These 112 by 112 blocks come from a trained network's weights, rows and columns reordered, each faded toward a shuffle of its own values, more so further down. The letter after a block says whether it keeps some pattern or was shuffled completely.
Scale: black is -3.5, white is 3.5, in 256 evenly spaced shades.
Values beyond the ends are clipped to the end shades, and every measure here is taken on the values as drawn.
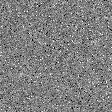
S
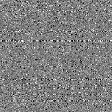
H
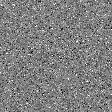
S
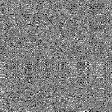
H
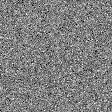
S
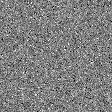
S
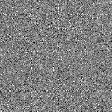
H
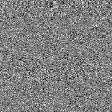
H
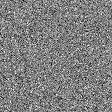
S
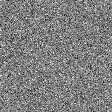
S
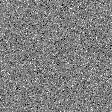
S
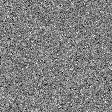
S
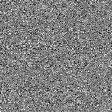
H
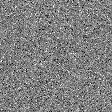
S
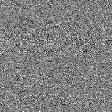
H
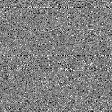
H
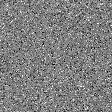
S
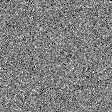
S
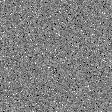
S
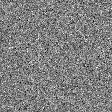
S
